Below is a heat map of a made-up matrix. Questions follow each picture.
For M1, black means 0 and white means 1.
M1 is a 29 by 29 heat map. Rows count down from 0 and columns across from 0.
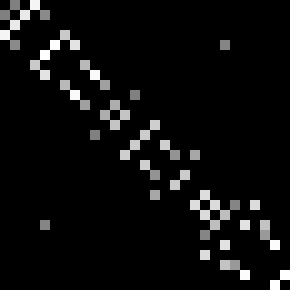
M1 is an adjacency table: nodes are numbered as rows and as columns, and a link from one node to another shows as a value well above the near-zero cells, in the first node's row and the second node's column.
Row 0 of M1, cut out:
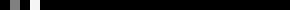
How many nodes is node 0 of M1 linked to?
2
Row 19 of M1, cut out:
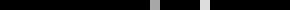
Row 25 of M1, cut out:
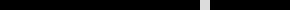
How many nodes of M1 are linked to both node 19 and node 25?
1
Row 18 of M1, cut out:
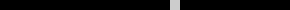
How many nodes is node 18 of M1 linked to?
1
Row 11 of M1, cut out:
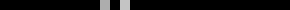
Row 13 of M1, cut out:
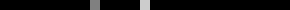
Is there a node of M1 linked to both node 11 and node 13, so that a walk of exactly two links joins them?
no
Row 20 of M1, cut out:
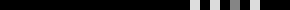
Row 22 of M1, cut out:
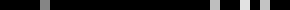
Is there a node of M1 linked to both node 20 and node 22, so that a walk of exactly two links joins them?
yes
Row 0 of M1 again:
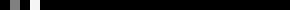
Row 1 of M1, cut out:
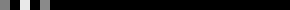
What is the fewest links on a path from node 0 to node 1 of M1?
1
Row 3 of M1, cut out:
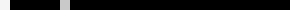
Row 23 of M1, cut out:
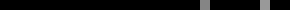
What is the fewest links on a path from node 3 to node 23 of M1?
6
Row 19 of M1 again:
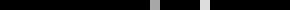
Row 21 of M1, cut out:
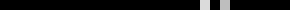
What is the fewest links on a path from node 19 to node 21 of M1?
2
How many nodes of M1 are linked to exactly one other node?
6
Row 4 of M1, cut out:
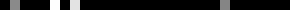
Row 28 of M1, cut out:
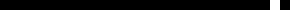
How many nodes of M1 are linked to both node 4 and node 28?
0
